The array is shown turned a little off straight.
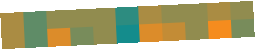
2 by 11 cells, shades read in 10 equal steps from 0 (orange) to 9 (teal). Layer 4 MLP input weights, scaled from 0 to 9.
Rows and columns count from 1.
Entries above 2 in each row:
11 7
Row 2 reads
3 6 1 5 4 9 1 2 4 0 5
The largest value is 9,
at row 2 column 6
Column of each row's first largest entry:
6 6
